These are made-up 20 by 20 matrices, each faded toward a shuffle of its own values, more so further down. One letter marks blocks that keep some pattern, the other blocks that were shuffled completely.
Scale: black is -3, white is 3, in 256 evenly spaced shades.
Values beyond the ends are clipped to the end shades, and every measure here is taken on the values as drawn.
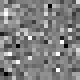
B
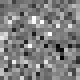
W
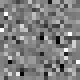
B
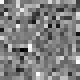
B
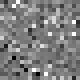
W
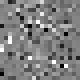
B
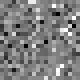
W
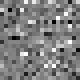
W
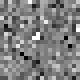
B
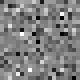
W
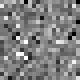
W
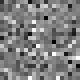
B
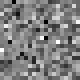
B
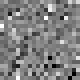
B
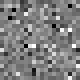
W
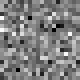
W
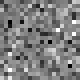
W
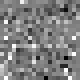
B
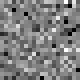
W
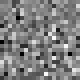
W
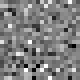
W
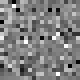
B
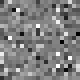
W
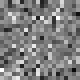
B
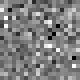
W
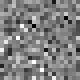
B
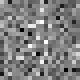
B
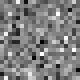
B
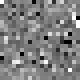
W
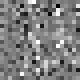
B
